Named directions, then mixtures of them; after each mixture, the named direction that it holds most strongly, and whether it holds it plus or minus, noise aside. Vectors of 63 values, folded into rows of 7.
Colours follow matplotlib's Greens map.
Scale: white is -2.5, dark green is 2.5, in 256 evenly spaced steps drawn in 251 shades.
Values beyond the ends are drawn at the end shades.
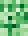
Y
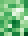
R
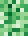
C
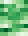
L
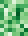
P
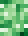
L, minus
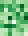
Y, plus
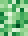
C, minus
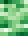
L, minus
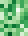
P, minus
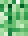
C, plus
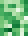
R, plus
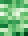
L, minus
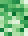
R, minus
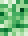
L, plus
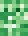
Y, minus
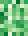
C, minus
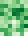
R, minus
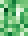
P, minus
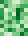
P, plus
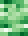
L, minus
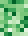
P, minus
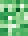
Y, minus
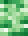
L, minus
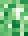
R, plus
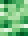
L, minus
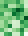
R, minus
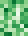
P, minus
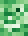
Y, minus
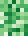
C, plus
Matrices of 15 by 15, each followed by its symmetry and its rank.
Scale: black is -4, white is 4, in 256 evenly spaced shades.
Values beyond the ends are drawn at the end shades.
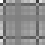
symmetric, rank one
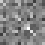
symmetric, rank three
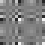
symmetric, rank one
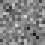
symmetric, full rank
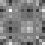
symmetric, rank two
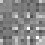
symmetric, rank three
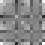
symmetric, rank two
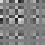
symmetric, rank one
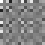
symmetric, rank two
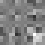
symmetric, rank two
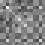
symmetric, rank three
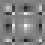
symmetric, rank one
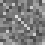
symmetric, full rank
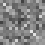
symmetric, full rank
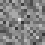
symmetric, full rank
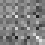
symmetric, rank three
